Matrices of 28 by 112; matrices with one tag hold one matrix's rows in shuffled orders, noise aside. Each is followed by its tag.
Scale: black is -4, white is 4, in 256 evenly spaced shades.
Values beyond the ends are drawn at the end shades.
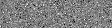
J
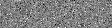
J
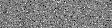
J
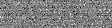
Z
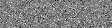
J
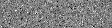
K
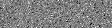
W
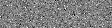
J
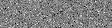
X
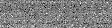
Z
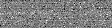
Z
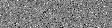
X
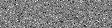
X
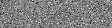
W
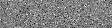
J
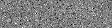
K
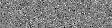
J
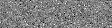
J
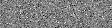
J
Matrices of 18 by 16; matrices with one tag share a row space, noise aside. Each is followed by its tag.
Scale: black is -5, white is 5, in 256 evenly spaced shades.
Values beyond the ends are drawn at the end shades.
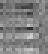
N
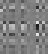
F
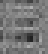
N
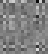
F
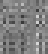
F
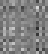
F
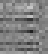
N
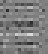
N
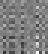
F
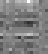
N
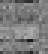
N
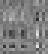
F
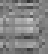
N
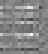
N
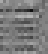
N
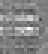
N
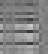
N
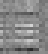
N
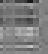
N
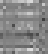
N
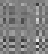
F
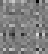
F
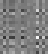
F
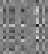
F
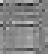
N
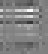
N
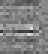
N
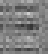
N
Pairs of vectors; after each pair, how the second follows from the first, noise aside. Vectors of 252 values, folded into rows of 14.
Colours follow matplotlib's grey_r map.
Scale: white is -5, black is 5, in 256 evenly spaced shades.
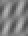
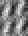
scaled up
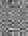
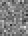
shuffled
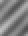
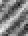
scaled up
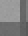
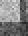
scaled up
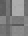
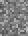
shuffled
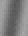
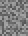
shuffled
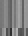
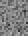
shuffled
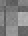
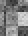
scaled up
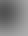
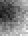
scaled up
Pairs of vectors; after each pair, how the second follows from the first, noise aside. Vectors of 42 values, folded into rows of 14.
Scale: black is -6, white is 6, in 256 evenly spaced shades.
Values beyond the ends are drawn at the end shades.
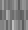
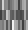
scaled up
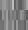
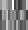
scaled up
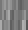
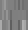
partly zeroed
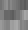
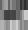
scaled up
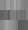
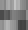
scaled up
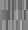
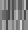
scaled up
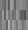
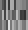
scaled up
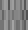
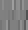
partly zeroed
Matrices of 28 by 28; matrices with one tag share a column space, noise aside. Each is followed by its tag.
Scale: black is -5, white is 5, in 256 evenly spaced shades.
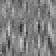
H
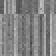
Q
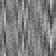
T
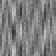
T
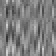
H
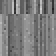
Q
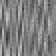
T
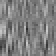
H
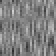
H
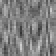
H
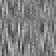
H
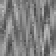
T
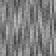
T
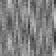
T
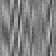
T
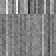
Q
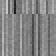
Q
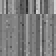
Q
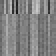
Q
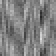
T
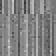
Q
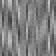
T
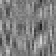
H
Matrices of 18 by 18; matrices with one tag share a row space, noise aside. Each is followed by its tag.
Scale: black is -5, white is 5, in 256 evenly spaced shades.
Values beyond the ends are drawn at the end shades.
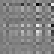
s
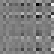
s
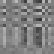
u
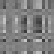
u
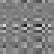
u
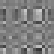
u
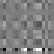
u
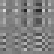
u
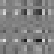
u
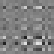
u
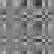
u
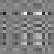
u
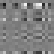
u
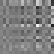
s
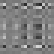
u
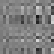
s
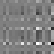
s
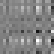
s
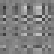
u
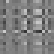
u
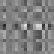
u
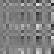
s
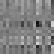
s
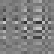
u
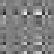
u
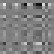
u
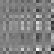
s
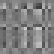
u
